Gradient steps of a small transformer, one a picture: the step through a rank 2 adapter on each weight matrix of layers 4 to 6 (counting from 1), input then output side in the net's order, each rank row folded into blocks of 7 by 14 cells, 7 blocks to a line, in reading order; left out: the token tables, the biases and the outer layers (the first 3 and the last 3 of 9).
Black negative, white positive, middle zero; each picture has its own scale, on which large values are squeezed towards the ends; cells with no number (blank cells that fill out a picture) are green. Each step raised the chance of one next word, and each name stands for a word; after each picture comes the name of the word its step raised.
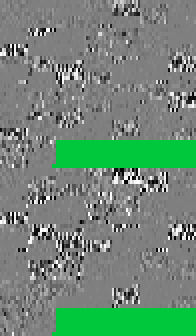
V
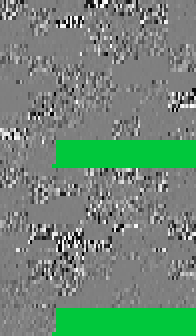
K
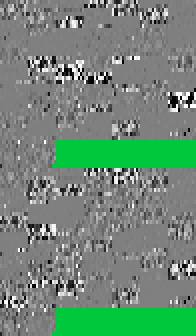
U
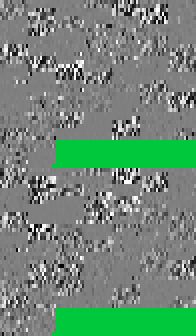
V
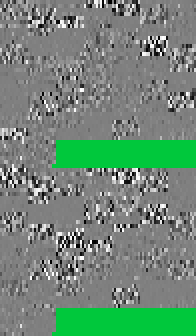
K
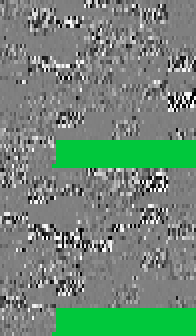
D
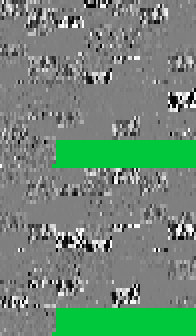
D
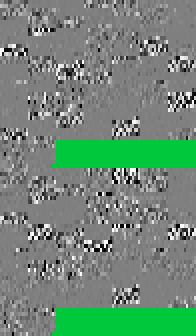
V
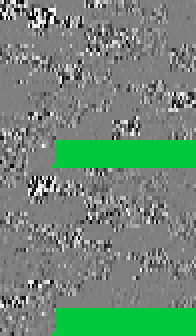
D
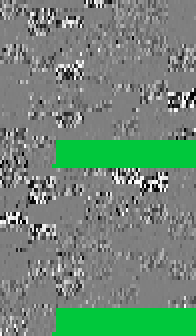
V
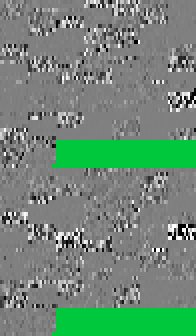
D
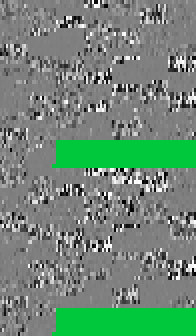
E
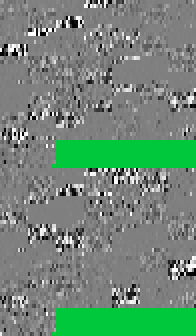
E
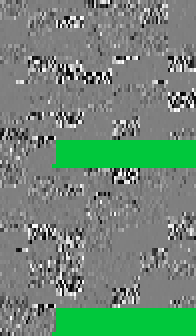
V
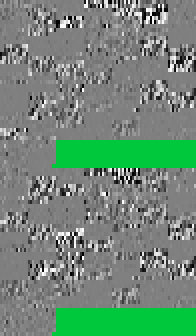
K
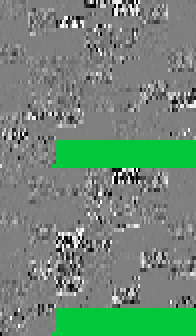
K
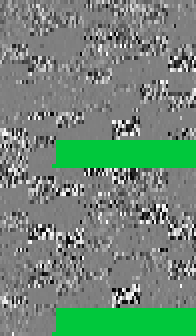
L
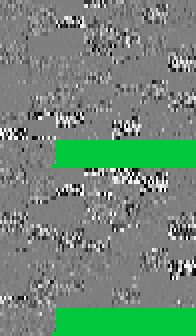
E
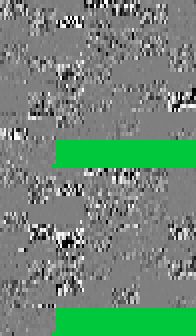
K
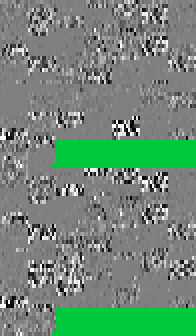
L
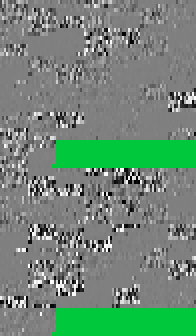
L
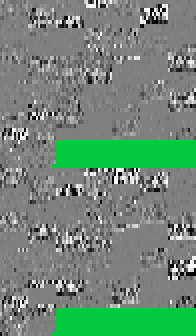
E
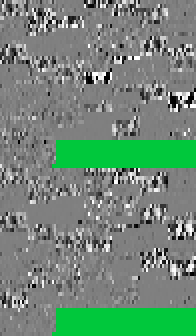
U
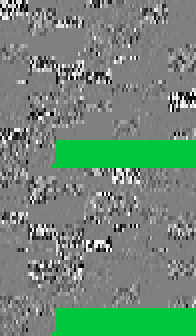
V
